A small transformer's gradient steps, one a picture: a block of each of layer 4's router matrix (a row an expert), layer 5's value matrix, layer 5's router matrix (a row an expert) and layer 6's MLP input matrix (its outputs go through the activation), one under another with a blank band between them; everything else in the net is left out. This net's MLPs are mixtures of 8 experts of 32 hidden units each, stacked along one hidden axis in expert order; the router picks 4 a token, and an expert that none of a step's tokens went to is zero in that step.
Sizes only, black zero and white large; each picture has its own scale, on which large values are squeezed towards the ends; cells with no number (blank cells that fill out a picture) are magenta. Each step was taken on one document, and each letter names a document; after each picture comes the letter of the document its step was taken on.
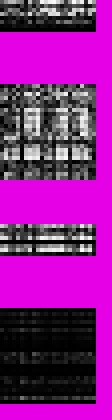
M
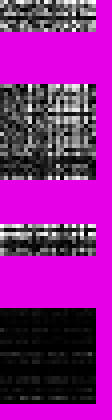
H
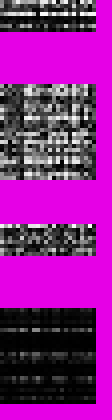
H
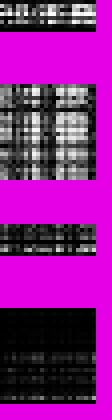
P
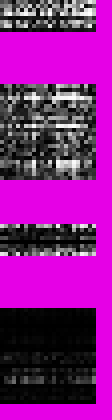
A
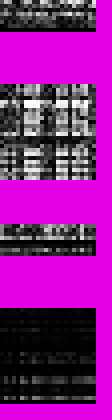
M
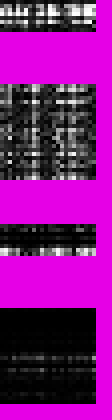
P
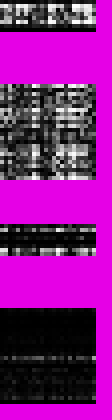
P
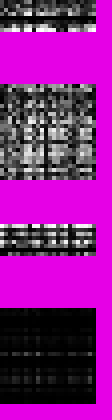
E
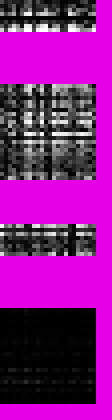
E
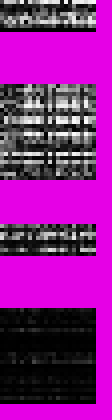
H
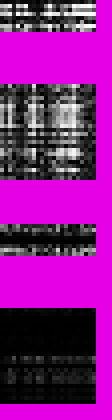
A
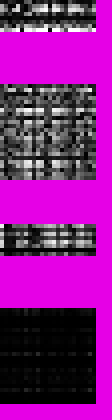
E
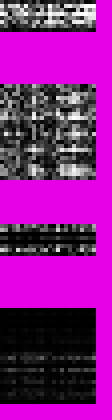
P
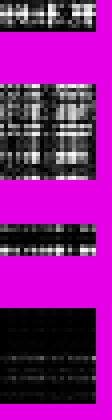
P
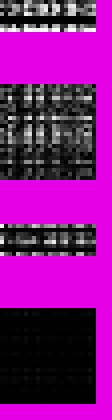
E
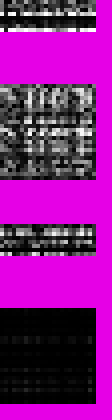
E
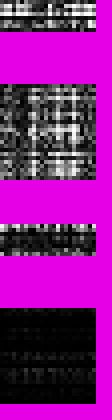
A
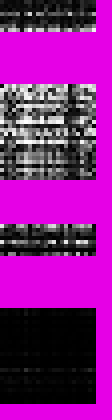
E
